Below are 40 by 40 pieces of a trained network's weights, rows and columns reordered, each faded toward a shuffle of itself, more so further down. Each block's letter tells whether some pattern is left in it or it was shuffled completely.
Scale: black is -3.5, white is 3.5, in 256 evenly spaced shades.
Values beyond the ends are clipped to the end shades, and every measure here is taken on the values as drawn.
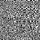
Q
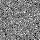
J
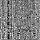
Q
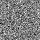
J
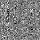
Q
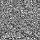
Q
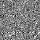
Q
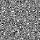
Q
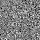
J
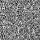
Q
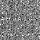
Q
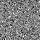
J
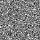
Q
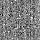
Q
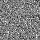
J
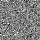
J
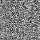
Q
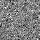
J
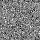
J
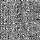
Q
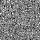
J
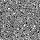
J
